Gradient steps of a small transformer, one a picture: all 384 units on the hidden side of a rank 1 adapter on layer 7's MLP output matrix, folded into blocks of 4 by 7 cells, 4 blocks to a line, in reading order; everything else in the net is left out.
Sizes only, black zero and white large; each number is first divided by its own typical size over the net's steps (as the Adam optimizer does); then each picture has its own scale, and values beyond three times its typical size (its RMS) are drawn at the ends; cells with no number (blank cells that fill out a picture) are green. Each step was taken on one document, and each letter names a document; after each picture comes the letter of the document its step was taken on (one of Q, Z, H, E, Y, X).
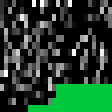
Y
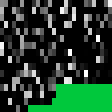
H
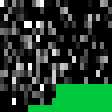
Y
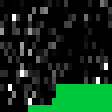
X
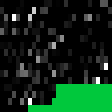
X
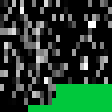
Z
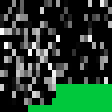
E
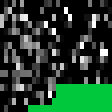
E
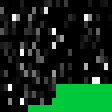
X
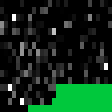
X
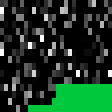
H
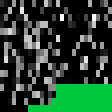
Z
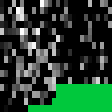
E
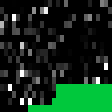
X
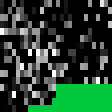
E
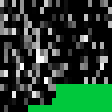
E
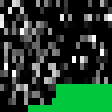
Y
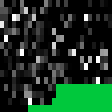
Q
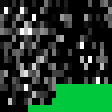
Q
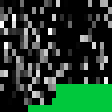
E
